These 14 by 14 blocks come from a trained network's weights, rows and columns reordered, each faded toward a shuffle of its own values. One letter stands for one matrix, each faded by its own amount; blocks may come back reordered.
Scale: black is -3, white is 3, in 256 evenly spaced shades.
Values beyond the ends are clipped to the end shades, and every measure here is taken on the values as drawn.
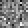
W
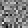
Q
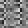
Q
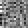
Q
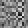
Q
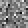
W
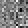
Q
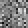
Q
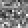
W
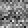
W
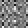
Q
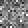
W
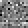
W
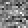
W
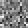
Q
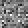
W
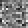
Q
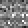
W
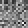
Q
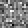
W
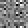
Q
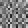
Q
